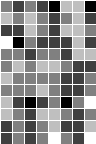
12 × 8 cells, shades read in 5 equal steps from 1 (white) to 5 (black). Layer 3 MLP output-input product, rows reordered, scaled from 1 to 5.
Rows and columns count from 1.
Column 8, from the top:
5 4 3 4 2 4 3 3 1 3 2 1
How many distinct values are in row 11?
3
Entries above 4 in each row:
2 0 0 1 0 0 0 0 2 0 0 0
